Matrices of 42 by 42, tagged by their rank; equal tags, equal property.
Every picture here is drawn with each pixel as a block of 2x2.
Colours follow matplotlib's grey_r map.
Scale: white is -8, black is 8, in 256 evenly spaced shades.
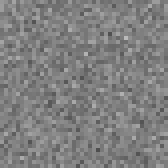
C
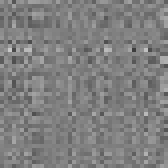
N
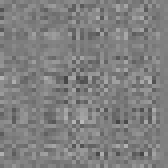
N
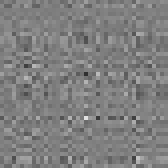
N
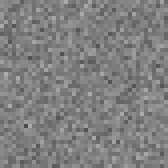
C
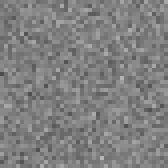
C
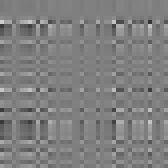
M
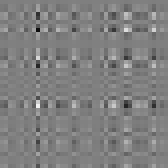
M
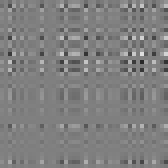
M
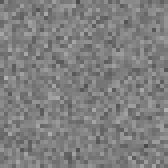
C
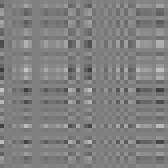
M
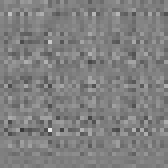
N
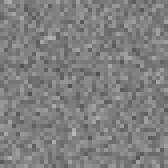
C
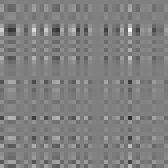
M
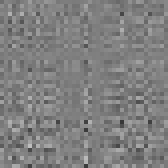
N
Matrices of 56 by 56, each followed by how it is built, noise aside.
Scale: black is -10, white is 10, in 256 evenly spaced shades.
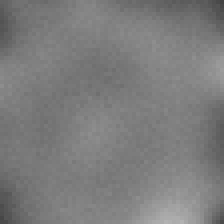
smooth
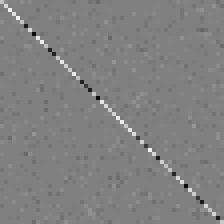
diagonal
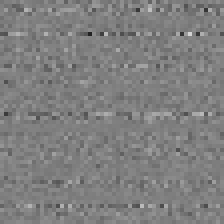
uneven rows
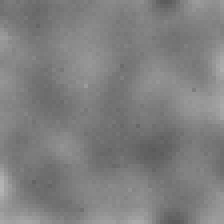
smooth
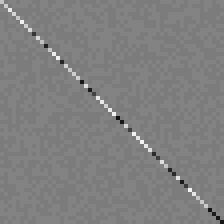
diagonal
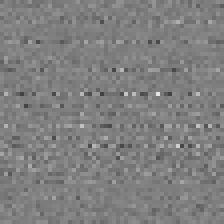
uneven rows
